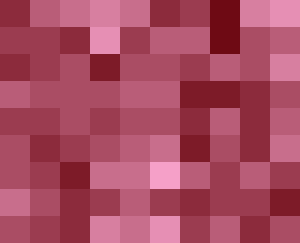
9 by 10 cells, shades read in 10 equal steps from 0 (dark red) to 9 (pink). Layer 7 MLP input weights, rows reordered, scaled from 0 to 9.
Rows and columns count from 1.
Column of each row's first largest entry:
10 4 10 1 8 6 6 1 6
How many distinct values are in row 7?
6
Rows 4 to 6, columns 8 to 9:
1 2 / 5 2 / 4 2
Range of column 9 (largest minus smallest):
5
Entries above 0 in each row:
9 9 10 10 10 10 10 10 10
